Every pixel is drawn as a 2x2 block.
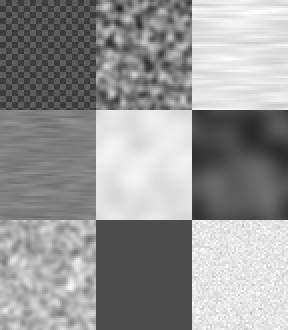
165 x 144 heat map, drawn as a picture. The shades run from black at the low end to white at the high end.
The table splits into 3 rows of 3 panels. Panel 1,1: low, checkered. Panel 1,2: middling, blotchy, strong in contrast. Panel 1,3: very high, streaked across, faint in contrast. Panel 2,1: middling, streaked across, faint in contrast. Panel 2,2: very high, smooth, faint in contrast. Panel 2,3: low, smooth. Panel 3,1: high, blotchy. Panel 3,2: low, flat. Panel 3,3: very high, fine-grained, faint in contrast.
